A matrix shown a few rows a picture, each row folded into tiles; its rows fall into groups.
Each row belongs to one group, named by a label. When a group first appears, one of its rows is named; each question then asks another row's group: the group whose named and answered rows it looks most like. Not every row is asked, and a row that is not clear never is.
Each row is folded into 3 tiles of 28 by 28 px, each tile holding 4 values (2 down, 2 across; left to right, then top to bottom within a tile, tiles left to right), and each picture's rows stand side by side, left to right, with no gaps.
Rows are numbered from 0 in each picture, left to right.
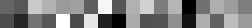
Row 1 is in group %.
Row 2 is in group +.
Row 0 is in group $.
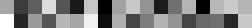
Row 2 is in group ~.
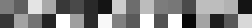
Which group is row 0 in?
$
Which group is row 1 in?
$
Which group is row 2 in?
+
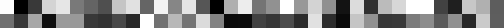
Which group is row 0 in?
+
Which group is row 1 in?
$
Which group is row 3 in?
$
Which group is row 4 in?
~
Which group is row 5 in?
+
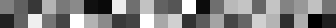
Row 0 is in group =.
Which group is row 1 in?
$
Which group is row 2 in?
%
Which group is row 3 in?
%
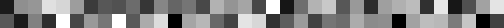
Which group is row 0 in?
$
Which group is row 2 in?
=
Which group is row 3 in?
%
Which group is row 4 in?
~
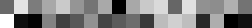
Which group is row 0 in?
%
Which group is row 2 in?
%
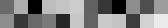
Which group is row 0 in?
~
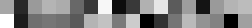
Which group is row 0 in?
+
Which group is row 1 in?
%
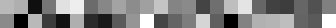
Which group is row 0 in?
~
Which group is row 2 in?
~
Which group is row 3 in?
=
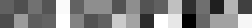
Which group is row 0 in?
$
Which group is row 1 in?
=
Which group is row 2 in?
+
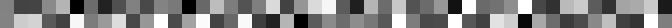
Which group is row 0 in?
=
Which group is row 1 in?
=
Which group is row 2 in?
=
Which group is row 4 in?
$
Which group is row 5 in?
=
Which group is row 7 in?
$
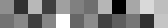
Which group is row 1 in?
~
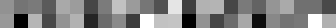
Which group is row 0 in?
+
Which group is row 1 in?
$
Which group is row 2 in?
+
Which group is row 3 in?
$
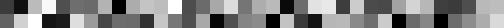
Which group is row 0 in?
=
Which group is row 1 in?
~
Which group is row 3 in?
~
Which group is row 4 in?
%
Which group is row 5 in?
+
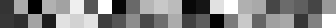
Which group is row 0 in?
~
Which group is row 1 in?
%
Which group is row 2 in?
+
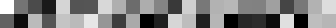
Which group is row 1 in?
%
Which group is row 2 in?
%
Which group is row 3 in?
~
